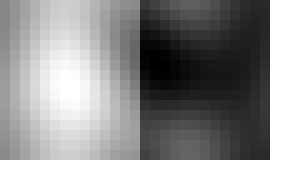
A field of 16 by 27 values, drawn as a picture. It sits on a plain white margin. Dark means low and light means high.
Seam: vertical, 50% of the way across, the left part higher. Ninth with the highest average: middle left. Lone odd cells: none.
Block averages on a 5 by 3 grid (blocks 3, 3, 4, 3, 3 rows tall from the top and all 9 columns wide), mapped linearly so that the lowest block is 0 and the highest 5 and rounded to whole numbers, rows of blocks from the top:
421
420
520
531
431
